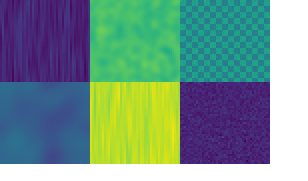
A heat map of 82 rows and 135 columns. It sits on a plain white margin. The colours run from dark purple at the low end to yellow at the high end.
The table splits into 2 rows of 3 panels. Panel 1,1: very low, streaked downward, faint in contrast. Panel 1,2: high, blotchy, faint in contrast. Panel 1,3: middling, checkered. Panel 2,1: low, smooth, faint in contrast. Panel 2,2: very high, streaked downward, faint in contrast. Panel 2,3: very low, fine-grained, faint in contrast.
